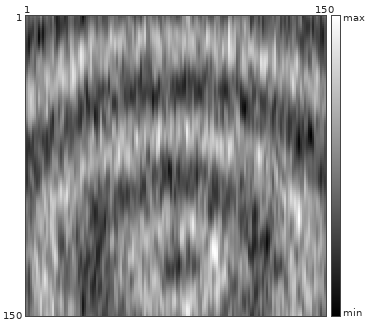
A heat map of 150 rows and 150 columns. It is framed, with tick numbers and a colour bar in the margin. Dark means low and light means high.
No overall slope runs across the table. The bottom middle is the ninth with the highest average. Rings spread out from the bottom middle.
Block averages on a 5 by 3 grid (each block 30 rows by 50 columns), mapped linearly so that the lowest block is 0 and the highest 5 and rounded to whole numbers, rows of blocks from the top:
242 / 100 / 212 / 242 / 152
